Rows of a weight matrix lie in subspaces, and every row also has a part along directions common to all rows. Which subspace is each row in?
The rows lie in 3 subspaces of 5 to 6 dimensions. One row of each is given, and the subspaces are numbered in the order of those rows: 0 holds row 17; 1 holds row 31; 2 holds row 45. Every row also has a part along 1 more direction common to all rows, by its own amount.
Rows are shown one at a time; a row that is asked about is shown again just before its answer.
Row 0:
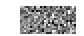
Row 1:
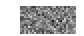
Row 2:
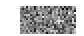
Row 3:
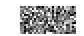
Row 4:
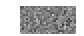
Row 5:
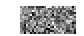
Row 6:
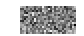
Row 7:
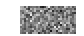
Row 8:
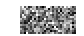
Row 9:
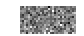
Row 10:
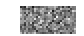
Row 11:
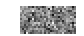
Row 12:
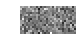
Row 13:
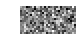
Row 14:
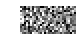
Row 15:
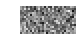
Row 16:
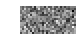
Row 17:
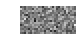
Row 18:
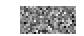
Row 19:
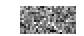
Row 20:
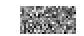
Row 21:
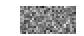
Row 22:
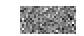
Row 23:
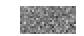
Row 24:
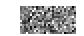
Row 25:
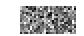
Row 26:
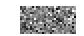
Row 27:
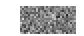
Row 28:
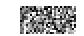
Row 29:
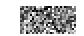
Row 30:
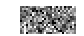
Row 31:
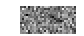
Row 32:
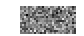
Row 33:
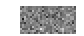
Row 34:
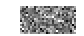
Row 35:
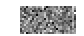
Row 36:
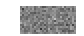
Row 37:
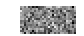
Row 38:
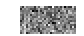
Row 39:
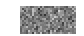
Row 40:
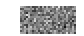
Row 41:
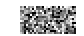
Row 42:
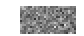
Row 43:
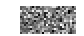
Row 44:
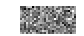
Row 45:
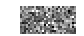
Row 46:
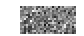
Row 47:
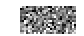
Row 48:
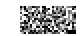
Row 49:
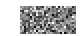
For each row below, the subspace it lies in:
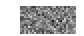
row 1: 2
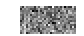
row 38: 1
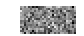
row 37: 0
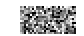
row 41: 1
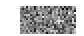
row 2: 1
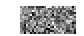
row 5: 0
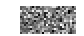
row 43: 2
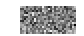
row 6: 0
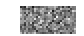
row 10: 2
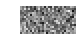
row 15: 2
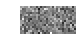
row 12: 1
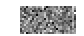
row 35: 2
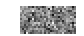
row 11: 0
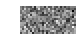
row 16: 2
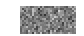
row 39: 1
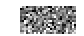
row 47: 0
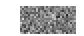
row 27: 1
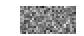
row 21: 2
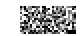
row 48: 0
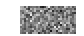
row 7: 2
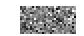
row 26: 2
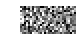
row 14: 2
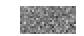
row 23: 2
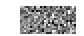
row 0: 2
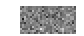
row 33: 1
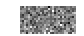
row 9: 2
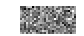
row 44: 2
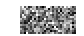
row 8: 2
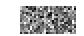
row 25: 0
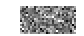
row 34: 1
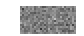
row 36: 1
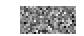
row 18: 0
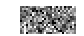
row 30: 1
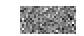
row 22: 1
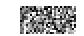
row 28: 1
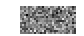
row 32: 1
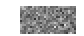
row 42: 2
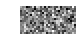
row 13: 2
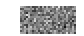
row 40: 0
